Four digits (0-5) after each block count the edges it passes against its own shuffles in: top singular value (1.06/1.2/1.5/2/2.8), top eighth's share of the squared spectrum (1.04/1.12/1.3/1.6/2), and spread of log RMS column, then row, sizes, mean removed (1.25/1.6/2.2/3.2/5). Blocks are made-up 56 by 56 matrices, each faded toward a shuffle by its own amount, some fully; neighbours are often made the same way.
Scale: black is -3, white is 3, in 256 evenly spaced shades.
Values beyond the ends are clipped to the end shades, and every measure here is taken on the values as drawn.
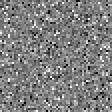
0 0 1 0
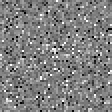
0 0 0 0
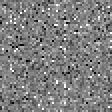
1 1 1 0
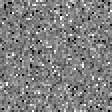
1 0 0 0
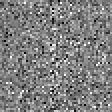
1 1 2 0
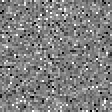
0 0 0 0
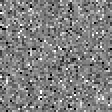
0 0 1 0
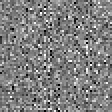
1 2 3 0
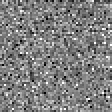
2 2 0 1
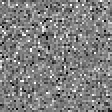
1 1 0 0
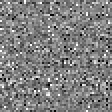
3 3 1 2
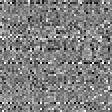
4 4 1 3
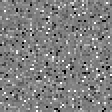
1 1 0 0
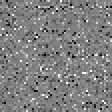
3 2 0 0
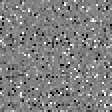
3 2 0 2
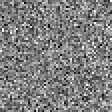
0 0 0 0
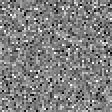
1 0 0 0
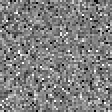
1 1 0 0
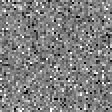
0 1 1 0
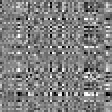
5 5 3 4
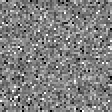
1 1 0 0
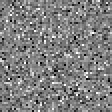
1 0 0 0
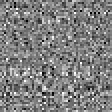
4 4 2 2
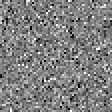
2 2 0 0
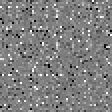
3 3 1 1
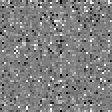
3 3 2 1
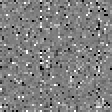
3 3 1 1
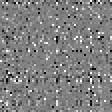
4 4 2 2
